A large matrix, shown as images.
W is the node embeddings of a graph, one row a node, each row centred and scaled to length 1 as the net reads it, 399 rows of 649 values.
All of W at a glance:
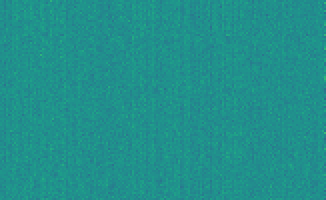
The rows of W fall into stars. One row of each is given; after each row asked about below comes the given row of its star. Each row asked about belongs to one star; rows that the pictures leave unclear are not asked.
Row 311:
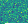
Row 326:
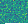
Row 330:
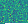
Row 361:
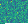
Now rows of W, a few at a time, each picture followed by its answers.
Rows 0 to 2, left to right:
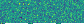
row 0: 311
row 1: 330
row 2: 361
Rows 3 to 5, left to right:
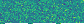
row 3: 311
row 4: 330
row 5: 361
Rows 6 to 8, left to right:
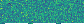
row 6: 311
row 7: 361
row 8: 326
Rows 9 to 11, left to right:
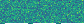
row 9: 311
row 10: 330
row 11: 311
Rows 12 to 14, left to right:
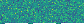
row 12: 311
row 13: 330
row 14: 330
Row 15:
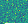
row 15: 311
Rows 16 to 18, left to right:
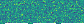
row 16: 330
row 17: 330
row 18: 311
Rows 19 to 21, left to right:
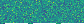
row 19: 326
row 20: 330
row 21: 361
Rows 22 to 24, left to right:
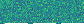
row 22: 311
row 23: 311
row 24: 330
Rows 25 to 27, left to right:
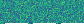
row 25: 330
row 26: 361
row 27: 311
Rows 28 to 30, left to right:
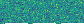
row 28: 330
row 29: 311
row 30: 330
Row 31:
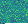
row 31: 311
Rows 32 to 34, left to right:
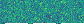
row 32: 361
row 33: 311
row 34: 311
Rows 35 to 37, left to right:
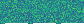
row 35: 311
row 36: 330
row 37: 311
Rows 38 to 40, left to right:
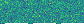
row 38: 311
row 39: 330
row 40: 330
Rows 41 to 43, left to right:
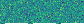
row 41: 326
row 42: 361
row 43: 326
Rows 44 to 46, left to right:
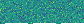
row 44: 311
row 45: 330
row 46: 326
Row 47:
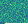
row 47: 326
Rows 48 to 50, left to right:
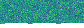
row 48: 311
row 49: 311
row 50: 330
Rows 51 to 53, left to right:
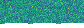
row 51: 361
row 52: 330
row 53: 330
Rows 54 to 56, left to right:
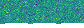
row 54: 330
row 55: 361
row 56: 326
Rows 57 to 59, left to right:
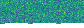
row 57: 330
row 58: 361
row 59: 361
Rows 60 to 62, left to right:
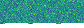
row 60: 311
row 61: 326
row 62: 330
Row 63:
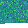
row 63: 330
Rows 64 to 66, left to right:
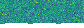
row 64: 330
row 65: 361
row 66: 330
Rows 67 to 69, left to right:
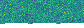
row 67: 326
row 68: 361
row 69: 361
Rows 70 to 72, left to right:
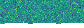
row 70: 361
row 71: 361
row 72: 311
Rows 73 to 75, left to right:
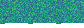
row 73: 326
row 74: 326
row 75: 330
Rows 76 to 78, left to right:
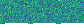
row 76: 326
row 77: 311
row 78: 326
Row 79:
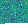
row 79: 311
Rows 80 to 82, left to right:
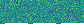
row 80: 326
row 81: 326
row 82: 311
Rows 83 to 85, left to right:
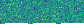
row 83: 326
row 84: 311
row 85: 326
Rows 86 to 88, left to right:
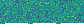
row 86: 326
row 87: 311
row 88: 361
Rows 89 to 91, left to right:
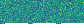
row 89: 330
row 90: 311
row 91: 326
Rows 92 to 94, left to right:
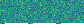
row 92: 361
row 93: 311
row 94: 330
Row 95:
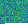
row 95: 361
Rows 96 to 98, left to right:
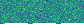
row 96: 311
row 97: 311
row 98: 326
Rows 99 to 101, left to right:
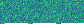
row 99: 311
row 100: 361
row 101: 326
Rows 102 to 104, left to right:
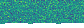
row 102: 330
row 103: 330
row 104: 330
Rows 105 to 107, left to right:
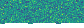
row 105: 326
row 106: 311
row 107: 326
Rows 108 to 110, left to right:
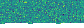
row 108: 330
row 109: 330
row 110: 361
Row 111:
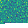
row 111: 330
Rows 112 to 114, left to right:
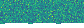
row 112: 330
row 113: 330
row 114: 326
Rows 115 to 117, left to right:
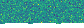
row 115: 326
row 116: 326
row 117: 311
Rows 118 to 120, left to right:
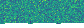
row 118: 361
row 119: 361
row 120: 326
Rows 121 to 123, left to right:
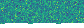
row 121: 311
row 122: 361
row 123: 330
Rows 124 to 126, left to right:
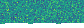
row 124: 330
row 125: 361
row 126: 330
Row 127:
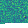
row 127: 330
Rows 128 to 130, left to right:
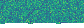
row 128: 326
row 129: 311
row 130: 330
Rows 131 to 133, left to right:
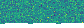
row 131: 361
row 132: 326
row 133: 330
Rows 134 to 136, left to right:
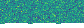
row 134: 311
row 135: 311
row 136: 330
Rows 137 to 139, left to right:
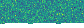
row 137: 311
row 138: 361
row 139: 326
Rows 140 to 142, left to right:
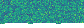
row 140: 361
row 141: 361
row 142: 311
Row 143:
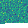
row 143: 326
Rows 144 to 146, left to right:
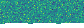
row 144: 330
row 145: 326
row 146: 326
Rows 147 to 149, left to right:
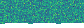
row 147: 330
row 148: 361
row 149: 330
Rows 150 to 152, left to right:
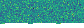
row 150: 330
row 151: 326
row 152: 361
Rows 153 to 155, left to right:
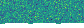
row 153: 330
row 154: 361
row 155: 326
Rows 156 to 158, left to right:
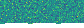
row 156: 330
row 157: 361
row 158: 361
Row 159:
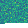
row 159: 326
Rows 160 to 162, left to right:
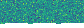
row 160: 311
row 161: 361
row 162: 330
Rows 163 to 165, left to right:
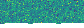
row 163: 311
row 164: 326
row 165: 361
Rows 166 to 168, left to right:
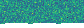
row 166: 311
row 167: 361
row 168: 361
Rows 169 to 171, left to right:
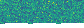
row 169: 330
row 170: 330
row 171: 361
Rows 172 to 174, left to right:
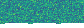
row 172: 361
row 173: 361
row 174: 361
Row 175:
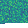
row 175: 326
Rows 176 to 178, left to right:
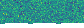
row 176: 326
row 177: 326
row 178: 330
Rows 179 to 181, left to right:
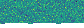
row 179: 326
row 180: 330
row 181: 326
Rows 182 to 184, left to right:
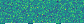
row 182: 326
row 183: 326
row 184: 326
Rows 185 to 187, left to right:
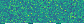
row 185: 326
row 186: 326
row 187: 361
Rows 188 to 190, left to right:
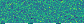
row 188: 326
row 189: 361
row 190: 311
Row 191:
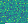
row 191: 330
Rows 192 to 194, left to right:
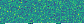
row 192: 326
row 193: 326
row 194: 330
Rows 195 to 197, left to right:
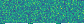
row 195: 330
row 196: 311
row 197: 361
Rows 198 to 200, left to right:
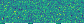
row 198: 361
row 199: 330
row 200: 326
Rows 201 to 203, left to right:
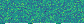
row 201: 311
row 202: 361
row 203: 311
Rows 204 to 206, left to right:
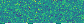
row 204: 330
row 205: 361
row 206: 311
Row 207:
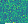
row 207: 326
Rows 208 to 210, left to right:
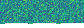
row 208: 311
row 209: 311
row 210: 361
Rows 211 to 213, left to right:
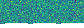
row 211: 330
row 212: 326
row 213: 330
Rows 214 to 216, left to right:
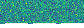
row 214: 311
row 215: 326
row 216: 330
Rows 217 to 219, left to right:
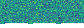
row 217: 330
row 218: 311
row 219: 330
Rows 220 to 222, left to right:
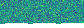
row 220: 361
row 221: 311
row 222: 311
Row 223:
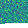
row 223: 330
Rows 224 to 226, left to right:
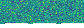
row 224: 330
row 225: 326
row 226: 361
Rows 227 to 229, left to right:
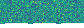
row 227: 330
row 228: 311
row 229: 311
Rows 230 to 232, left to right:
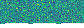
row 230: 311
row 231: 326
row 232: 330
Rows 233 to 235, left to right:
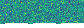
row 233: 326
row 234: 311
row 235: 311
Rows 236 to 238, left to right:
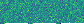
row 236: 311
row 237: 311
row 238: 326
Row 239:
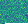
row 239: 326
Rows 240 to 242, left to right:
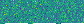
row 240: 326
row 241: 361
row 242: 330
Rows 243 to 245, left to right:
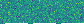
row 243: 361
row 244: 326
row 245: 330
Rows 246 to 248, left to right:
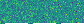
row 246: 361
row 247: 326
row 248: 330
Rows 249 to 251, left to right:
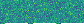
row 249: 311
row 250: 311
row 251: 326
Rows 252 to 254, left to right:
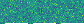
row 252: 326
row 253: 330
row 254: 361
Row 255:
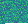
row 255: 311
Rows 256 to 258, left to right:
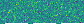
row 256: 361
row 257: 330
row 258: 326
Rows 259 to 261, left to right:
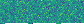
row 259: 330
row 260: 326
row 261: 326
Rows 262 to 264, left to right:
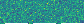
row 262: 361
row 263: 311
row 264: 361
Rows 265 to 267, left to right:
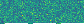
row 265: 361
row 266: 330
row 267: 361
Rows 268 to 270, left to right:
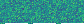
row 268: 361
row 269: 361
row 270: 311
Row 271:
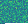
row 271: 361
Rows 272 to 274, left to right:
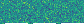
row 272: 330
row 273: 361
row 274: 330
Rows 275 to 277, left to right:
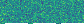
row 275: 326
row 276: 311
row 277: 330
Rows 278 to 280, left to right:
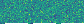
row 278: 326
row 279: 326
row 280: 330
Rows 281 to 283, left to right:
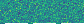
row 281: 311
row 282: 311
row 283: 326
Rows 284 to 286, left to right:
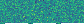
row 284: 330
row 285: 326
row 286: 330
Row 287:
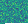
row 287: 326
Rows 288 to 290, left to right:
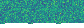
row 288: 311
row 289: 311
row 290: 361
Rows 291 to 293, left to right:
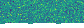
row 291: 330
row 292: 311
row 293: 330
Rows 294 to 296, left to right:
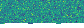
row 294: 311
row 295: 326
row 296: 330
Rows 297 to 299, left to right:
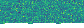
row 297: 311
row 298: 330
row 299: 311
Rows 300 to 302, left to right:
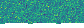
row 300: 361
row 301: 311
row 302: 326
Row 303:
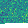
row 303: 361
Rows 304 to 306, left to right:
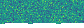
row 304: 330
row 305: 330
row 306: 361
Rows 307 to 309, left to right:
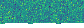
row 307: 361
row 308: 311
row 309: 326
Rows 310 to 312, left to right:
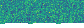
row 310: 361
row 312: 361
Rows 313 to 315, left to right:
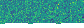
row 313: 361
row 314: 361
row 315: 361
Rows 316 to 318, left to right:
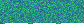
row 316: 311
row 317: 330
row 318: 330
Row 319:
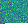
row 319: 311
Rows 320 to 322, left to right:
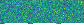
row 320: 361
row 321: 311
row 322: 361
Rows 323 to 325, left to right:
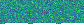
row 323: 330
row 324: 330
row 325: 311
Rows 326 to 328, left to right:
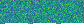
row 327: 361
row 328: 326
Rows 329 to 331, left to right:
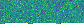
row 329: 330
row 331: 326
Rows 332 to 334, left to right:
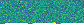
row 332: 330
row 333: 311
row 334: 311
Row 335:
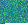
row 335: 326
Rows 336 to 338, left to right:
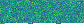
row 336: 361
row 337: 330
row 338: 326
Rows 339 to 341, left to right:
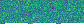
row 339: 326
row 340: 330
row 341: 311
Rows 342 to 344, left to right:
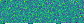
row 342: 326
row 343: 326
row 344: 330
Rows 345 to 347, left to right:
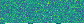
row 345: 326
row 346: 311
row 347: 326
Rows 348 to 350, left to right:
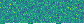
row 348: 326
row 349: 326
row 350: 330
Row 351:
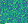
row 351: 326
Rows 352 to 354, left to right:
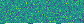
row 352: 311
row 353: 326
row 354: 361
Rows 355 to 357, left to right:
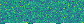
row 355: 330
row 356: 330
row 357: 311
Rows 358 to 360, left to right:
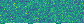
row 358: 326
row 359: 311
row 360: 330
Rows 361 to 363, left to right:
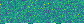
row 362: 330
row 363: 330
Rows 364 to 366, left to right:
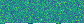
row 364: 330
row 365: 326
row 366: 330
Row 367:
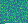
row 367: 361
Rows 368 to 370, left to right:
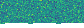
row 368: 361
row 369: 326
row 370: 330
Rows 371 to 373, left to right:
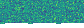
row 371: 330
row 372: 330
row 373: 330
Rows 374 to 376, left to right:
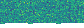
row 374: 330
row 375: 330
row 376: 330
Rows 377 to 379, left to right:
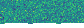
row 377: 361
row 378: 311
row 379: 326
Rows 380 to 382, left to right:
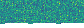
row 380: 311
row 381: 361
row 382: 330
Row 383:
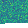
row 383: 361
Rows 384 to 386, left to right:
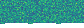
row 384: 330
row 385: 330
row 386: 330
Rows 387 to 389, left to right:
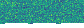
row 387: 311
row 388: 326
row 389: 326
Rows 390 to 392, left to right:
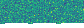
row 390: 330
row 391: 330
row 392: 311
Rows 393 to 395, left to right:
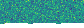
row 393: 311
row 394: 361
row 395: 361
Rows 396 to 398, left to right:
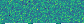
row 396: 326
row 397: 326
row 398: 330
